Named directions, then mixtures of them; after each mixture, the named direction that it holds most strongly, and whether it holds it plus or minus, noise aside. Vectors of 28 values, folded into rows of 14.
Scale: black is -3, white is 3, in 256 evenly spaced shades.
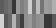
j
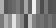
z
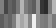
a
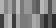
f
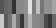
j, plus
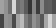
j, minus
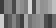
j, plus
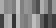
f, plus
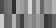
j, plus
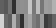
j, plus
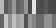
z, plus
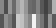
a, plus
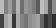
f, plus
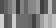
f, minus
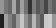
j, minus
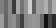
j, plus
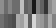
a, plus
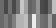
a, plus
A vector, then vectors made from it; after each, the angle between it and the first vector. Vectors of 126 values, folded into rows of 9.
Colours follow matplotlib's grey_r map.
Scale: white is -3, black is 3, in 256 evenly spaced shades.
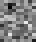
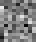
orthogonal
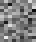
orthogonal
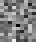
partly aligned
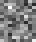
nearly opposite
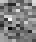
partly aligned
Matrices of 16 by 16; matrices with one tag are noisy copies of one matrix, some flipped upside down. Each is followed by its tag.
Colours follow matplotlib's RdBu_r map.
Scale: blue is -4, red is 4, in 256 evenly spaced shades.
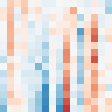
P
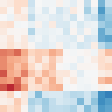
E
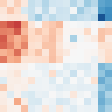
E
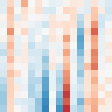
P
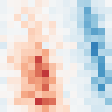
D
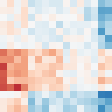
E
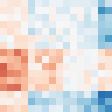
E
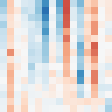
P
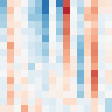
P
